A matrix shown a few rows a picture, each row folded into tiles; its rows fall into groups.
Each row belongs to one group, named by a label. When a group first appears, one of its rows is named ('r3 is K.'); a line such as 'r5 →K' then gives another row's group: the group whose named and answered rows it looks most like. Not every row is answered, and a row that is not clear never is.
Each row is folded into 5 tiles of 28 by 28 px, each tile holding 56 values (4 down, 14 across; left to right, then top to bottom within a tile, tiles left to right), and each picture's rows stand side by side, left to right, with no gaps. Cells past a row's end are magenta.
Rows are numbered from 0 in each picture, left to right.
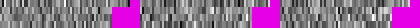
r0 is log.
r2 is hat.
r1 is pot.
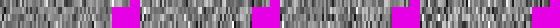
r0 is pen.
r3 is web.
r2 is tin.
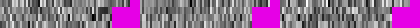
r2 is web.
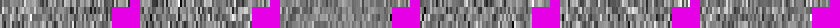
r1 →hat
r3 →pen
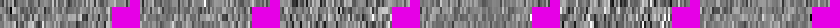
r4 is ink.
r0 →log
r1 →log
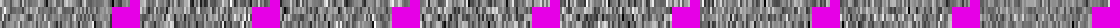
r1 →ink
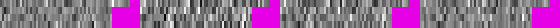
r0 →pen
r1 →ink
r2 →ink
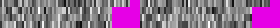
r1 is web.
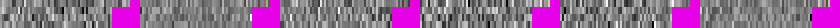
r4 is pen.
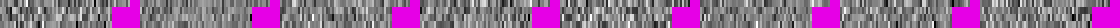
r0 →log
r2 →tin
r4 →web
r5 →pen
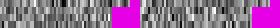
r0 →ink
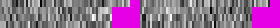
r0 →hat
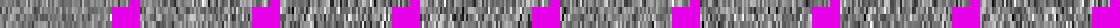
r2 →ink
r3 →tin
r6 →ink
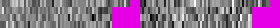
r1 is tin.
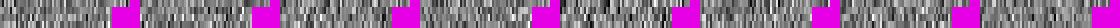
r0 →log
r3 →hat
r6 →tin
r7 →tin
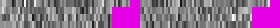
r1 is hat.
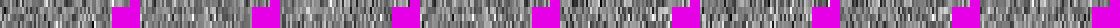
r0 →pen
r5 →pot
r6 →hat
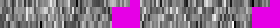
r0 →pot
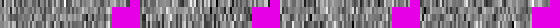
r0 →log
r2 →pot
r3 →pen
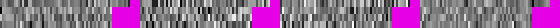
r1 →hat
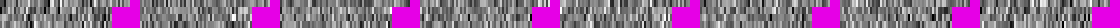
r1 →hat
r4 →ink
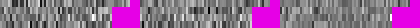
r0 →hat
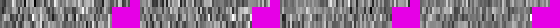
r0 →tin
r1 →hat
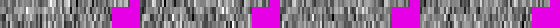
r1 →tin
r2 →tin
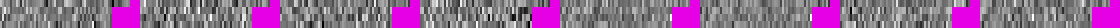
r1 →ink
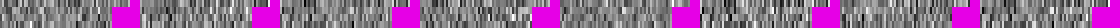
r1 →pot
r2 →pot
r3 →hat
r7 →pot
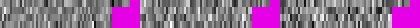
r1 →ink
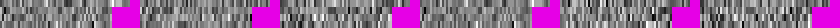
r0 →pen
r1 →web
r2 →tin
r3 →pen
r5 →tin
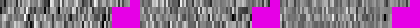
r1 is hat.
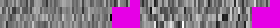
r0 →web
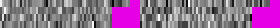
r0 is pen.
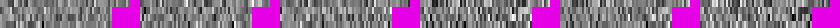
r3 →hat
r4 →hat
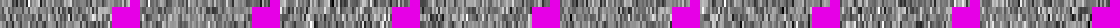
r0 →hat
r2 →ink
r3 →tin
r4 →hat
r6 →log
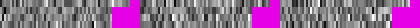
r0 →pen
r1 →tin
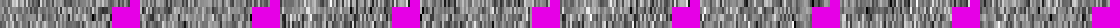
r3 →pot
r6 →pot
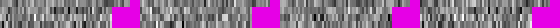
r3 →tin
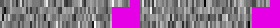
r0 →pen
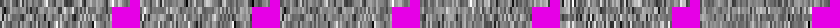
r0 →pen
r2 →pen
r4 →log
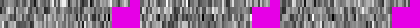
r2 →tin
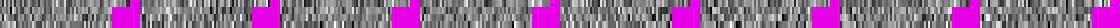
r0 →log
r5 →log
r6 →log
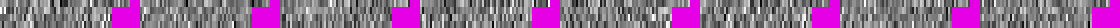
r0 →ink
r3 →pot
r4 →hat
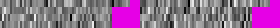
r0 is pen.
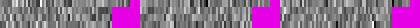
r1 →ink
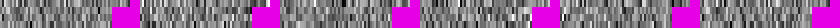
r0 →log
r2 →ink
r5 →log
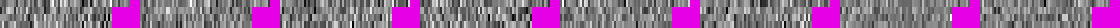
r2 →pot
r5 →ink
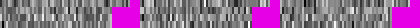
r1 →log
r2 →pot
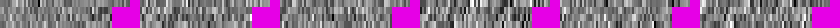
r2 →tin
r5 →ink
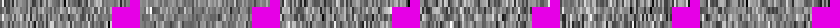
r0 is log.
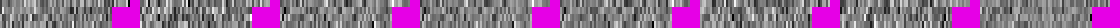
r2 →pen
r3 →pen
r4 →pen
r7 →web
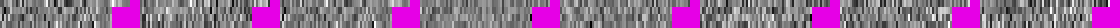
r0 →pen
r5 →web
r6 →hat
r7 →pot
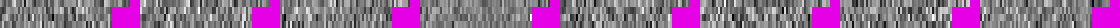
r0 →tin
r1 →ink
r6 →hat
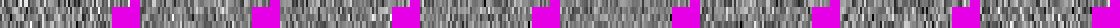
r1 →tin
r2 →hat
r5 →pot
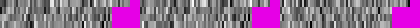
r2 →log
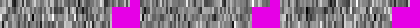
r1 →pen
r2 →pot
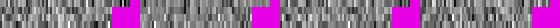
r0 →web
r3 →tin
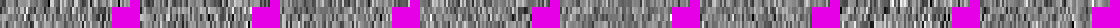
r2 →pot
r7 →pen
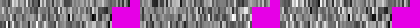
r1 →hat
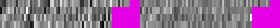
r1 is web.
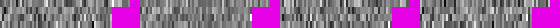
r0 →pen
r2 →log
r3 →pot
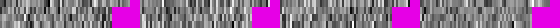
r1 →pot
